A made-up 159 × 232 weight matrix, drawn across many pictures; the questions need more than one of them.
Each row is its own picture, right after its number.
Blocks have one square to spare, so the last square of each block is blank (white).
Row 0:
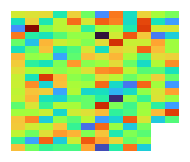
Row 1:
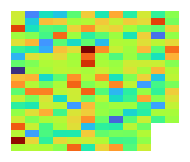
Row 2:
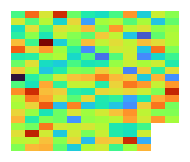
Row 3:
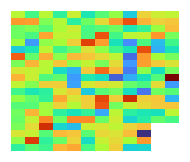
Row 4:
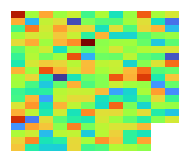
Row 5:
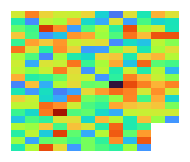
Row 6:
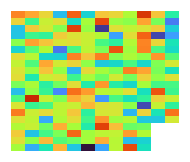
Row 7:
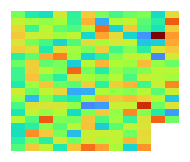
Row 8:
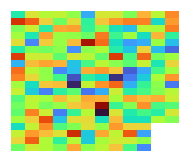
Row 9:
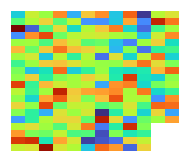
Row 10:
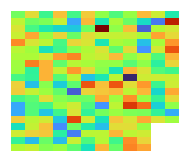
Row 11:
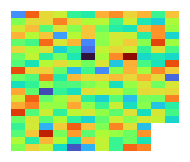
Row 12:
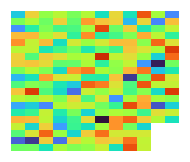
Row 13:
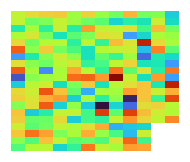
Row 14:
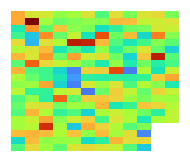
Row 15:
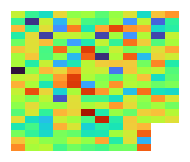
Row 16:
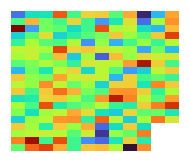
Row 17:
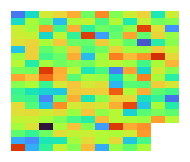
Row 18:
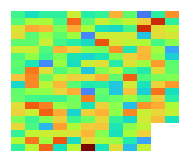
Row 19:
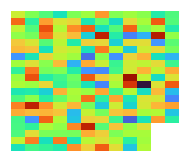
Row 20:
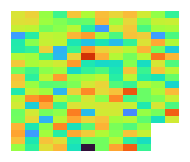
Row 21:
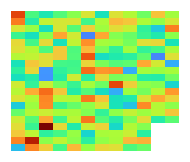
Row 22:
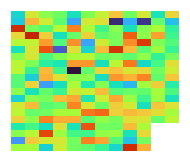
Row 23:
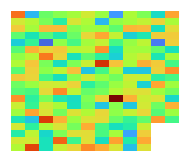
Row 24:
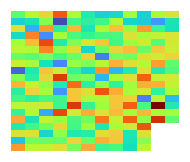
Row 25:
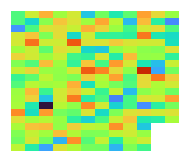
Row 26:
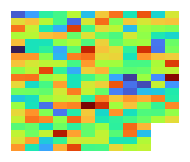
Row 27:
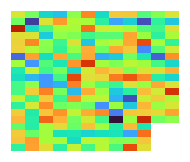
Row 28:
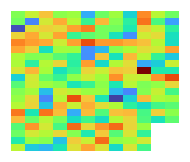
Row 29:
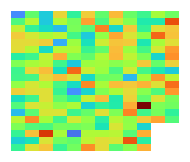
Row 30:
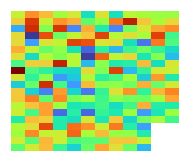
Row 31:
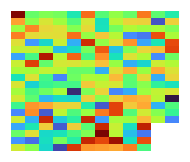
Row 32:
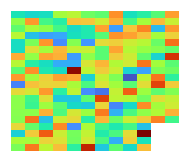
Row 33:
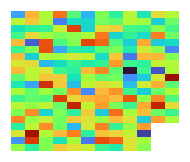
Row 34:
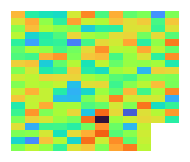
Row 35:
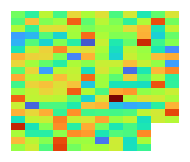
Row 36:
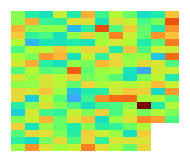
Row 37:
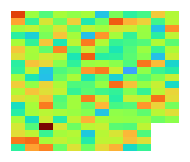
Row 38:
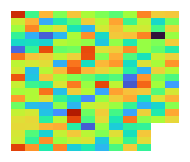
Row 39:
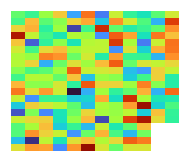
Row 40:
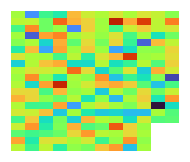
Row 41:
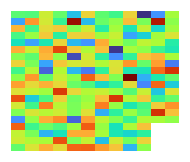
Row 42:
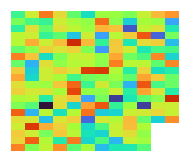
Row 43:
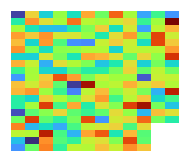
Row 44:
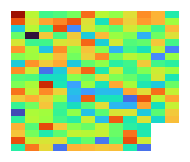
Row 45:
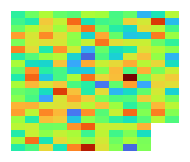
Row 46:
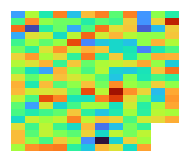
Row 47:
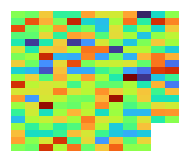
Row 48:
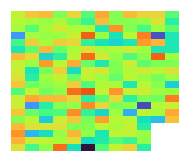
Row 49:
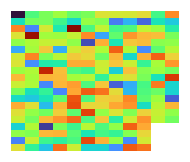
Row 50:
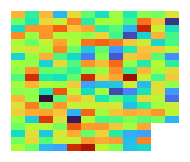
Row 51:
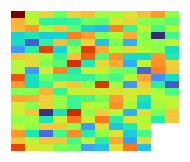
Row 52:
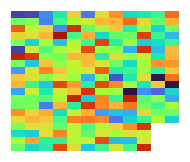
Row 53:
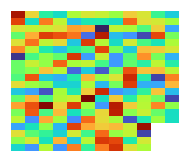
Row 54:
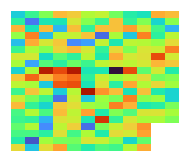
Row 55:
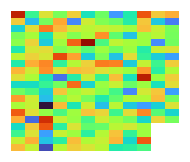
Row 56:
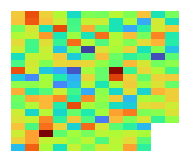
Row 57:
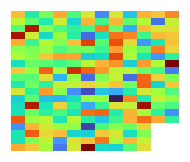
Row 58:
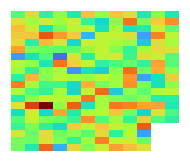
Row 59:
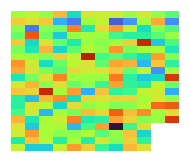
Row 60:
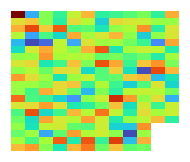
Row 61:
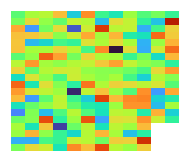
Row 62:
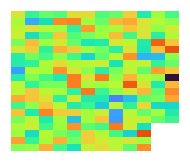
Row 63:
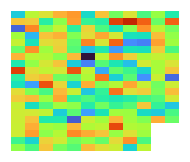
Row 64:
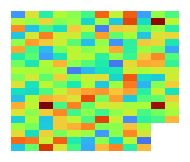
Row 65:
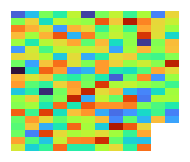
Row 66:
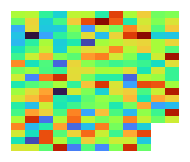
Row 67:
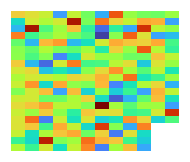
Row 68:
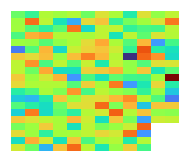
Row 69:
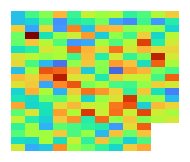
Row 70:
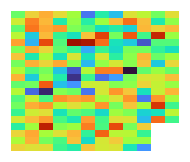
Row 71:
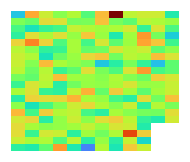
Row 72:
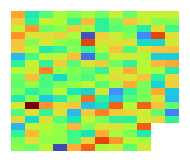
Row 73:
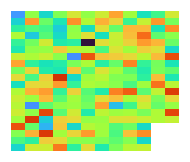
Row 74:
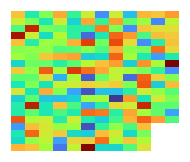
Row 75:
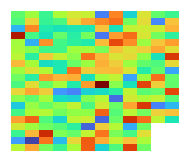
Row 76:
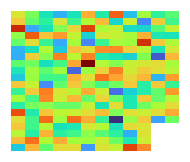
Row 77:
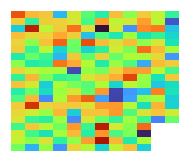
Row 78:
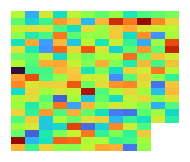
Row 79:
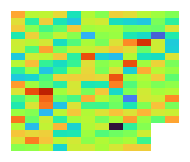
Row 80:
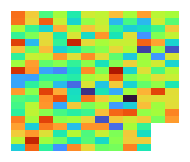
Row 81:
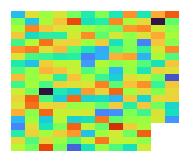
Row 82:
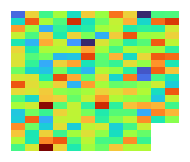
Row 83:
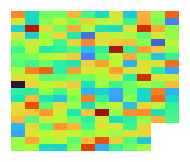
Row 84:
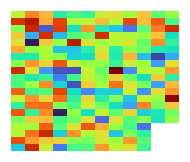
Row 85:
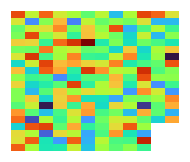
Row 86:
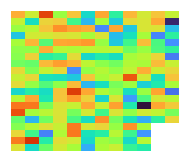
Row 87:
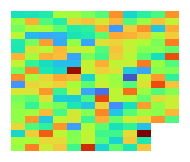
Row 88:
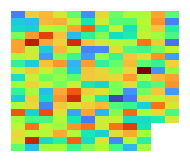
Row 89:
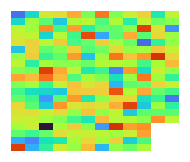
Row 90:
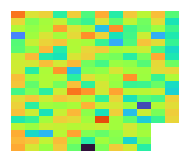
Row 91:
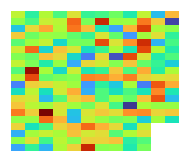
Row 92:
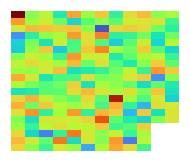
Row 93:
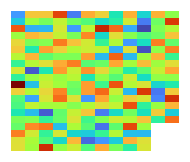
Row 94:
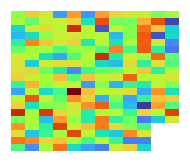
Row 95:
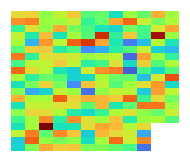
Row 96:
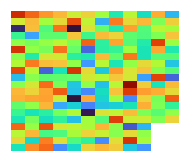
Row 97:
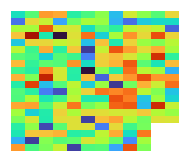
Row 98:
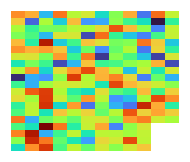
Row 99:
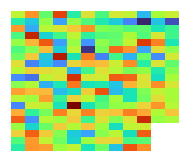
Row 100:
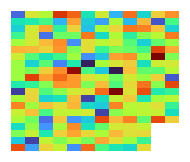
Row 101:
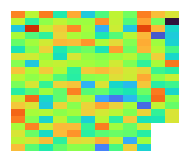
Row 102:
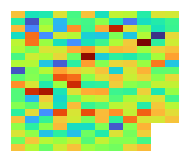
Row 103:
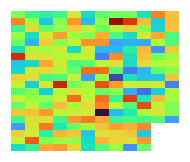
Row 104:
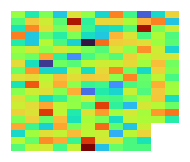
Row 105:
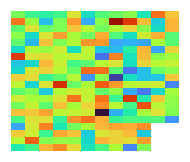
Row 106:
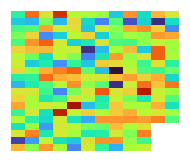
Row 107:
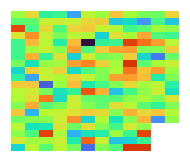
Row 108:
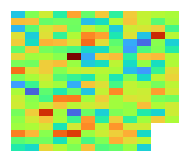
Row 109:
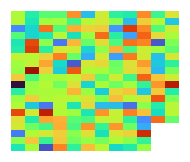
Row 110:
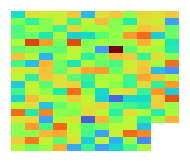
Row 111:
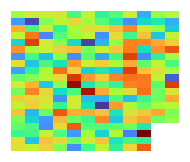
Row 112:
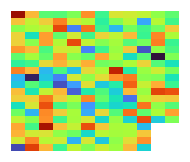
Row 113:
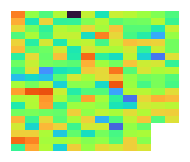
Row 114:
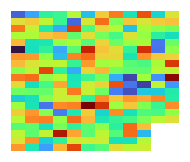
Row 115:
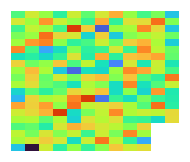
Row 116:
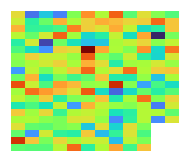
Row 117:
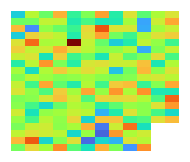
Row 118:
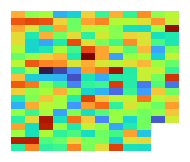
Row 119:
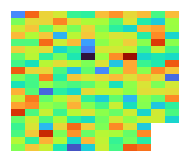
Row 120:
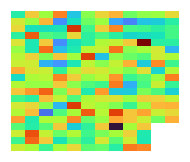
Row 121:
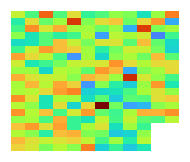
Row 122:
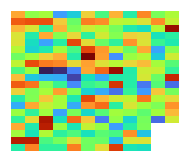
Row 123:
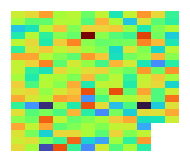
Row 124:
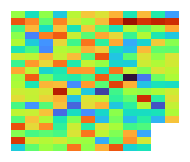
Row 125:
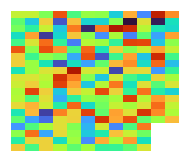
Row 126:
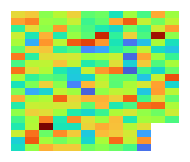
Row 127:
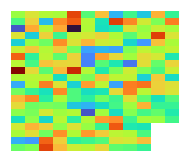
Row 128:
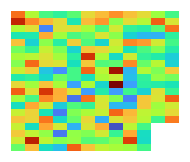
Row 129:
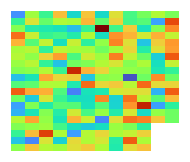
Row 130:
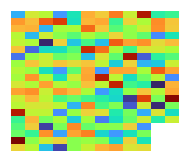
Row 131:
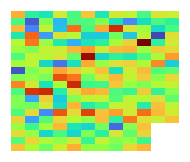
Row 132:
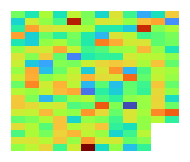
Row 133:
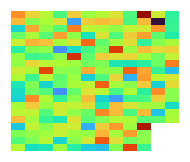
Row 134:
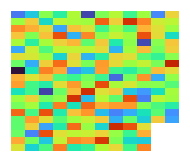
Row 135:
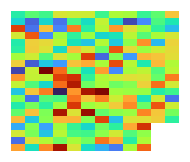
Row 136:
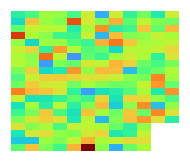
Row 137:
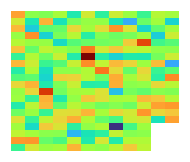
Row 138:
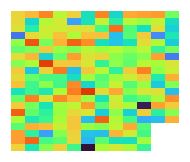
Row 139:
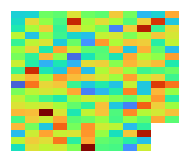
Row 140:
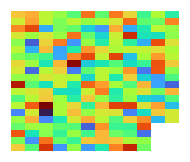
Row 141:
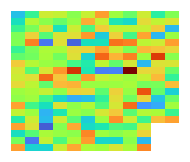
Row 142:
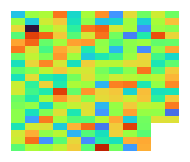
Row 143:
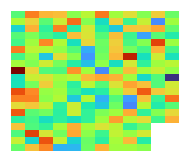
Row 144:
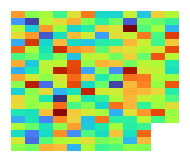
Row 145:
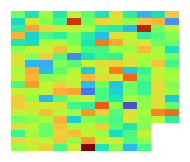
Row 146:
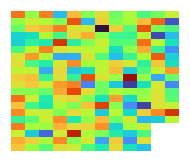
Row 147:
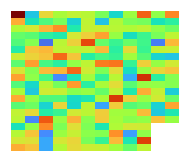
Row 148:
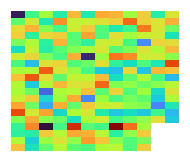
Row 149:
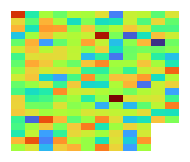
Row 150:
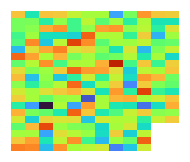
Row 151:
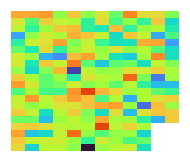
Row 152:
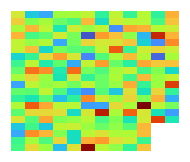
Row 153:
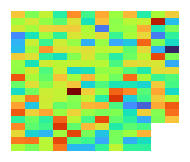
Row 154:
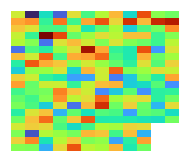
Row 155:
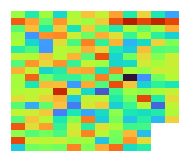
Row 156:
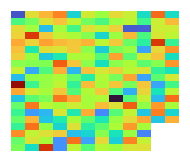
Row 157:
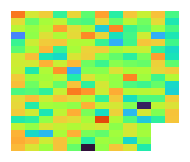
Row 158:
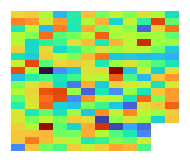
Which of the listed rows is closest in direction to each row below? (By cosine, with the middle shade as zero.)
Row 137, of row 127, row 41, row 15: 15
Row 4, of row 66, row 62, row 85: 85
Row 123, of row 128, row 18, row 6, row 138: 138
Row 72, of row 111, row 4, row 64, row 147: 4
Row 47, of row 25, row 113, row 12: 113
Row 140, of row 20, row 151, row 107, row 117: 20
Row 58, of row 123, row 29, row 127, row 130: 29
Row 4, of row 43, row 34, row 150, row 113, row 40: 150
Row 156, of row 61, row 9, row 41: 9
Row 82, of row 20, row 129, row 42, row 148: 20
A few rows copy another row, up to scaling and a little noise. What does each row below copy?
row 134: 65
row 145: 132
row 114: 26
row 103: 105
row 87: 32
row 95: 126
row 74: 57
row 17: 89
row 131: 102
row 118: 122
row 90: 157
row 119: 11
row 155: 124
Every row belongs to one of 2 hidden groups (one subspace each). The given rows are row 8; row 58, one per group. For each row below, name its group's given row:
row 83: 58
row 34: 58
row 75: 58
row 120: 8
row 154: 8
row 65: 8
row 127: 8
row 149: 58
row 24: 8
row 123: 58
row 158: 8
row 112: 8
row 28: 58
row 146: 58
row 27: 8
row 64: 58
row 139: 58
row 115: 58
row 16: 58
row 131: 8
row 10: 58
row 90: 58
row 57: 58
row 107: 8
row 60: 58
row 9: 58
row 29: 58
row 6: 58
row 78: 8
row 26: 8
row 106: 8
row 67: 58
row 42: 58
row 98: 8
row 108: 8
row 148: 8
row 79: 8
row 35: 58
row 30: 8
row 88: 58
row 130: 8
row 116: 8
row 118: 8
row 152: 58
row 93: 58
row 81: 8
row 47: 58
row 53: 58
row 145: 58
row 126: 8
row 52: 8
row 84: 8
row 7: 58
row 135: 8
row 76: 8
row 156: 58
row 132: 58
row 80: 8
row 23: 58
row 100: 8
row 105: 8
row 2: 8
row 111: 8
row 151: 58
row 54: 8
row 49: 8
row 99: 8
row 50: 58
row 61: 58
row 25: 58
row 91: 58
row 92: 58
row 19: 58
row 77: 58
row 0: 58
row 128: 8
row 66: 58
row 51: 58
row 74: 58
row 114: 8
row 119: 8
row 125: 8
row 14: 8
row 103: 8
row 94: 58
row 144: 8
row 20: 58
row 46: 58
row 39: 58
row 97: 8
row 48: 58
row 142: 58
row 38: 58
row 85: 58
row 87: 58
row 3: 8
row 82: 58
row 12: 58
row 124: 8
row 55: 58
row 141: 8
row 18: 58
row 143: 8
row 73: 58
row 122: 8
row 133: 58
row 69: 8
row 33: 8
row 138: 58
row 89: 8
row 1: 8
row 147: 58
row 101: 58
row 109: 58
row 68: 8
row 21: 8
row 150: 58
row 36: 58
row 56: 8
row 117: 58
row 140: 58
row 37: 8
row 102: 8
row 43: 58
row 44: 8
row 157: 58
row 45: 58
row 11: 8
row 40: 8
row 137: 8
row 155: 8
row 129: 58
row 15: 8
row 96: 8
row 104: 58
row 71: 58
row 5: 8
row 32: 58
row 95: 8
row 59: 8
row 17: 8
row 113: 8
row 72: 58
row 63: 8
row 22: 8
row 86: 58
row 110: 58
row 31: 58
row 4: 58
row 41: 58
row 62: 8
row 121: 58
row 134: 8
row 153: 58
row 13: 8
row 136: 58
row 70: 8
